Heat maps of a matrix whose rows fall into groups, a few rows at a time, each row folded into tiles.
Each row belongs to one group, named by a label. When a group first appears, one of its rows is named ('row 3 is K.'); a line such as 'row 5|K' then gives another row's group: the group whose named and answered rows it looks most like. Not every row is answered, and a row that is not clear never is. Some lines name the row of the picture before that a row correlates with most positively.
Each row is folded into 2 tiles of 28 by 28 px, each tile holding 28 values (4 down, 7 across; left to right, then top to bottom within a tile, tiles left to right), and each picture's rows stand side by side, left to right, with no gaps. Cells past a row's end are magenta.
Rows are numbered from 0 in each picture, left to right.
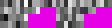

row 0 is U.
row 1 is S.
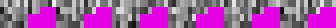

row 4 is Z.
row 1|U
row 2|Z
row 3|Z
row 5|U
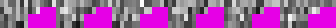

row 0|U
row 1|Z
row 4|Z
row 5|S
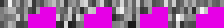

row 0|Z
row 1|S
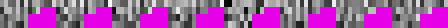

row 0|U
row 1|U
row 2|U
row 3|U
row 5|U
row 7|U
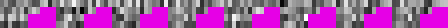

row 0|S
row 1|S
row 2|U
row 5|Z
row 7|Z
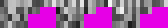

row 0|Z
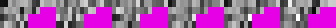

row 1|S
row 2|U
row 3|Z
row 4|Z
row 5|Z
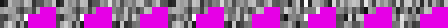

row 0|Z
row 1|Z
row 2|S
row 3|Z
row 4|S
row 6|S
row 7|S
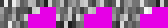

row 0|S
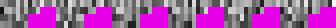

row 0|U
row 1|S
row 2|U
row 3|U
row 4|Z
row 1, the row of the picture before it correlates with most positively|1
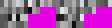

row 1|U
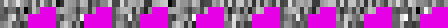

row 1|Z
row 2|Z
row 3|Z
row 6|S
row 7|S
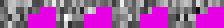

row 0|Z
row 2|Z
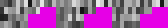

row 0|U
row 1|S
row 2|S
